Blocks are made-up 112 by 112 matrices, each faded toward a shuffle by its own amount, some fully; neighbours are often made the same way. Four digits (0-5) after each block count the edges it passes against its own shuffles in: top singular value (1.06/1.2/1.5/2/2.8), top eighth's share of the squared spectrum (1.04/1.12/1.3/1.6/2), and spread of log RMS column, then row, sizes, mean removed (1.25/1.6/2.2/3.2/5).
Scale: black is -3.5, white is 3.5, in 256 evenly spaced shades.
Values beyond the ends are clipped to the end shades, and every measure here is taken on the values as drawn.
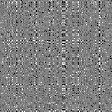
5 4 3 3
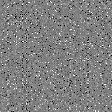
4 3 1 1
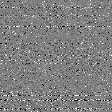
4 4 0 3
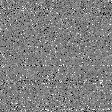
3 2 0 2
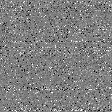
3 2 0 2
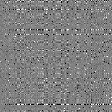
5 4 3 3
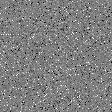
2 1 0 0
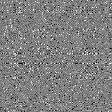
4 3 1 2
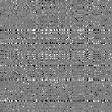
5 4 3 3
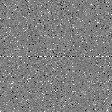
4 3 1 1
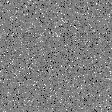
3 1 0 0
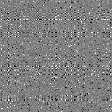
5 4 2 3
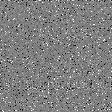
3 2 1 1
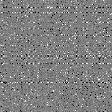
5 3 2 3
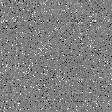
3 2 0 1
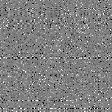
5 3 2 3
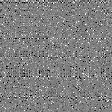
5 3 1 2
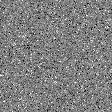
1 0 0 0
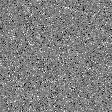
0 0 0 0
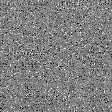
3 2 0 1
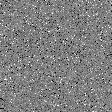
0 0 0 0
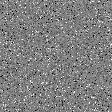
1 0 0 0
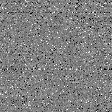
3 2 0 1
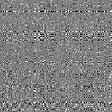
5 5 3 4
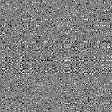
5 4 2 3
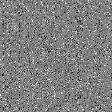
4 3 2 1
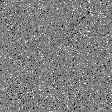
2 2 1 0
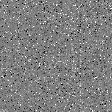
2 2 1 0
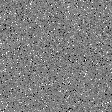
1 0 0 0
